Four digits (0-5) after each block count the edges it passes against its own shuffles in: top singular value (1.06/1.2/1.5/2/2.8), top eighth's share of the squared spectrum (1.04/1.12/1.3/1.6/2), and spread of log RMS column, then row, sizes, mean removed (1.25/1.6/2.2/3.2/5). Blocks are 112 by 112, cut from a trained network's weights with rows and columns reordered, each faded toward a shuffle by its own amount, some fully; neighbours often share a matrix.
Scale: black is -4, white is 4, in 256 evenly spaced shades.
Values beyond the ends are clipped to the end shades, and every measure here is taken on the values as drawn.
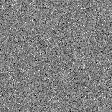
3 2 0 0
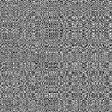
5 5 3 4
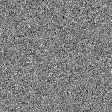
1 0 0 0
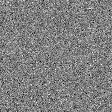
0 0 0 0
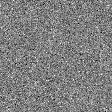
1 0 0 0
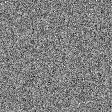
2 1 0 0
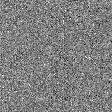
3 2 0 0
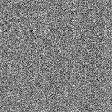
3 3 0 1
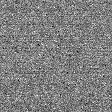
2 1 0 0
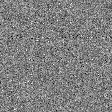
2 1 0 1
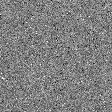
0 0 0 0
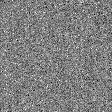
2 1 0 0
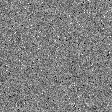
0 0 0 0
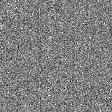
2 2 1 1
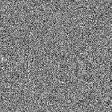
3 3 2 1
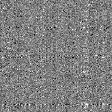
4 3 1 2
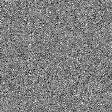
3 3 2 1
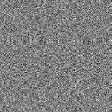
4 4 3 3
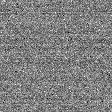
2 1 0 0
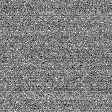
3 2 0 0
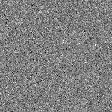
2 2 0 0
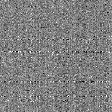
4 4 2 3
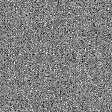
2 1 0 1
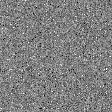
2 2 0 1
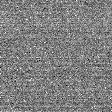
3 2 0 0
